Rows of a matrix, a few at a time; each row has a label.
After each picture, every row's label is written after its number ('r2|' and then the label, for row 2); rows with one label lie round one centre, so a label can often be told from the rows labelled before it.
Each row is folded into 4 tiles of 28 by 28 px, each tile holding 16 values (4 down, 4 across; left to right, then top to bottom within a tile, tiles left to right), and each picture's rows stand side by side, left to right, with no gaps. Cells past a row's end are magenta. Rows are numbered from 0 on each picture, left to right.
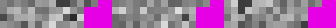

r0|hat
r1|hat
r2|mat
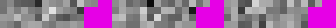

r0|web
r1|web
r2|mat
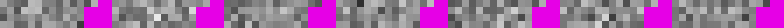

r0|mat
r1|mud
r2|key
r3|mat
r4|hat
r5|mud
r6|key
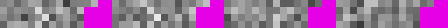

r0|mud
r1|mud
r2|hat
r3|mat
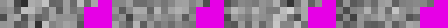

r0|mat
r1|key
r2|hat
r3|key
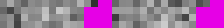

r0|key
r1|hat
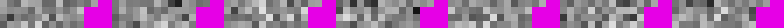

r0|mud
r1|hat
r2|mud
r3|web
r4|mud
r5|hat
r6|web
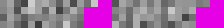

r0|mat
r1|key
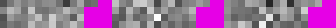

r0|hat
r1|mud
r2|mud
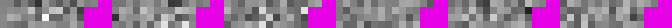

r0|web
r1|hat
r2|mud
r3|key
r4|web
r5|key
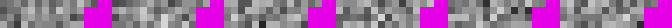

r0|key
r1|hat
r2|mat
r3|mud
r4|web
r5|mat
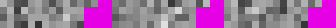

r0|mat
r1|hat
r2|mat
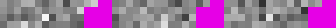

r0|mud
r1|hat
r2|web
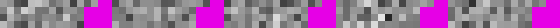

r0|mat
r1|key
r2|hat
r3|mud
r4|mat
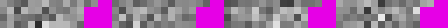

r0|mat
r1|key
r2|hat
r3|mud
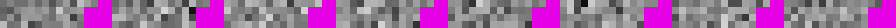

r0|key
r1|web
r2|mud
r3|mat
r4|mat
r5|mat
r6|hat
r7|key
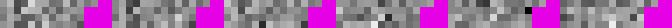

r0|mat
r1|mat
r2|mat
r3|mud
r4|web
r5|hat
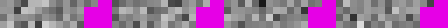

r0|mat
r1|hat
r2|web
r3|key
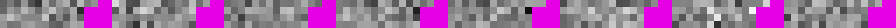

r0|web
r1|mat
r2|key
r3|web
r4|web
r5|hat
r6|mud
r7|mat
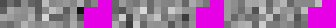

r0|web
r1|key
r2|mud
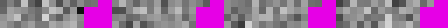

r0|web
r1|key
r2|key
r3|hat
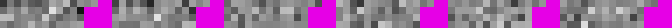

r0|web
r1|web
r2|key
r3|mat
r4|hat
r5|key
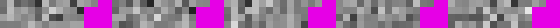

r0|web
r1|web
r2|mat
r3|key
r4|mud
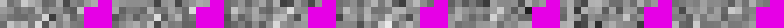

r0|mud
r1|mud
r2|hat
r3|hat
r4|web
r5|mat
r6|key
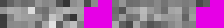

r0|hat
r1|key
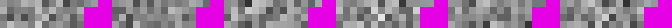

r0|mud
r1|key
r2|mat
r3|mud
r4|mat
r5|mud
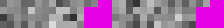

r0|hat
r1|mat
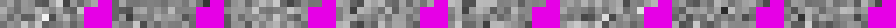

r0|mud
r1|key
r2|hat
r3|mat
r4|mat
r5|mud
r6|key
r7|key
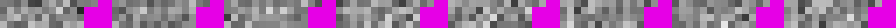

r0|web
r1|key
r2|key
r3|hat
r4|mud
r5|mat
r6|hat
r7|mat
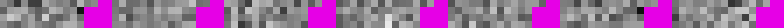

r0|web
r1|key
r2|mat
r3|hat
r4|key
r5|web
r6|hat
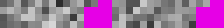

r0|hat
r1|mat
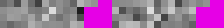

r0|web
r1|mud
